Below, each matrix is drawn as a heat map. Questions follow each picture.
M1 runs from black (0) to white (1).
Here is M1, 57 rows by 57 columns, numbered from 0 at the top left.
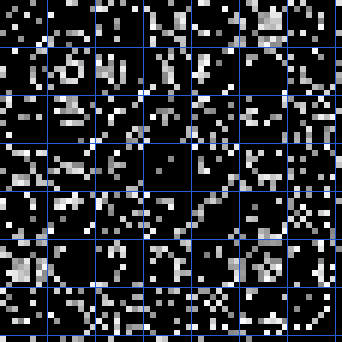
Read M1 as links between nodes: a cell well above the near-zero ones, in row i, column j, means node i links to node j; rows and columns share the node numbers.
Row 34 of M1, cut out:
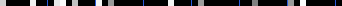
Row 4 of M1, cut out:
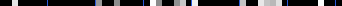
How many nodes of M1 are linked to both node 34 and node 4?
1
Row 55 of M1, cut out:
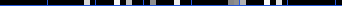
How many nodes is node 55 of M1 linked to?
10
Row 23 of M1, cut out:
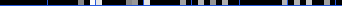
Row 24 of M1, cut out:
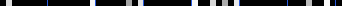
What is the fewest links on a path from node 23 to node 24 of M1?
1
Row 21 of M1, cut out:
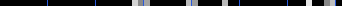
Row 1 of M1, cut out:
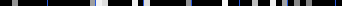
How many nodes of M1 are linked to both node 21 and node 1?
5
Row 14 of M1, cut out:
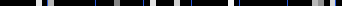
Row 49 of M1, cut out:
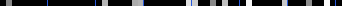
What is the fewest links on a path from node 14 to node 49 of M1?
3
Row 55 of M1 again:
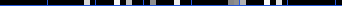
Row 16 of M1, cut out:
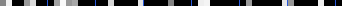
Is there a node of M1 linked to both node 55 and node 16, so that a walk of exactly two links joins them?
no
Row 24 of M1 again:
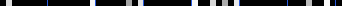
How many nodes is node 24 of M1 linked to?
10
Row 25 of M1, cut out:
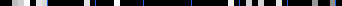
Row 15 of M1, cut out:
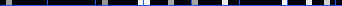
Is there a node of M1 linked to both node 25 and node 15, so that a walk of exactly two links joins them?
no
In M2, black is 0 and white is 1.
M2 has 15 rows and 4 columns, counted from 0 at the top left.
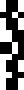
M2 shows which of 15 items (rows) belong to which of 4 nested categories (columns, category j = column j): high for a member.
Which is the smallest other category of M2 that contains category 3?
0
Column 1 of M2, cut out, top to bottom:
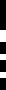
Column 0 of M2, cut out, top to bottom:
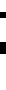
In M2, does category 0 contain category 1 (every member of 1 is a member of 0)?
yes
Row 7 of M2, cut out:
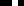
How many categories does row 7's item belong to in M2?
1
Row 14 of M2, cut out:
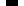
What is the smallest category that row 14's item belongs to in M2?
3
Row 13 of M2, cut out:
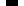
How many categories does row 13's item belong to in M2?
2
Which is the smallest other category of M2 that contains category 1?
0
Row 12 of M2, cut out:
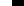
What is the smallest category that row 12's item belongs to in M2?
1
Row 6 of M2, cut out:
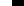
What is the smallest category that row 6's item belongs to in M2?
1
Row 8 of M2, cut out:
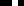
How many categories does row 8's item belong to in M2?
1
